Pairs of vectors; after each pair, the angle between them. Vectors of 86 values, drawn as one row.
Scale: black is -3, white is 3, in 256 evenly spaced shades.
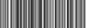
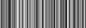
nearly opposite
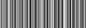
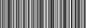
nearly opposite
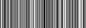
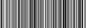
nearly opposite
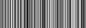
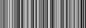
orthogonal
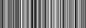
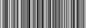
partly opposed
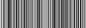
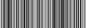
nearly parallel
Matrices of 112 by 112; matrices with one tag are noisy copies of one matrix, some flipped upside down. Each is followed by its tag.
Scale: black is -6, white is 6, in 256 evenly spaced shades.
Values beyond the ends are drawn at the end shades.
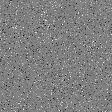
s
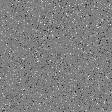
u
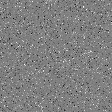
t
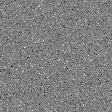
t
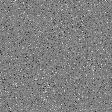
s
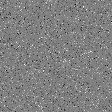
t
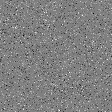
s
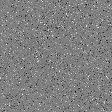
u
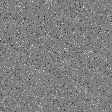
t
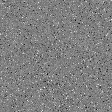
u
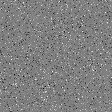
s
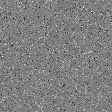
t
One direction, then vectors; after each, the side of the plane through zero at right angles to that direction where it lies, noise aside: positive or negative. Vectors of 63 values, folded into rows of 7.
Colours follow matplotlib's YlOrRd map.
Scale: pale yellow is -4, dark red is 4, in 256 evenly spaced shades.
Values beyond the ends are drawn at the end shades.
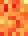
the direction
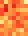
positive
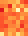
negative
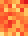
negative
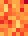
negative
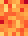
negative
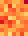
negative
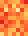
negative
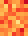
negative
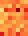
positive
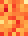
positive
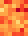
negative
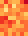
negative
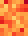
negative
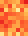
negative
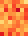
positive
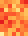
negative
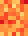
negative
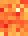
negative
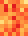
positive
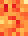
positive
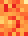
positive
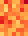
negative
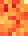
positive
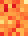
positive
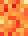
positive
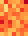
negative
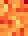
negative
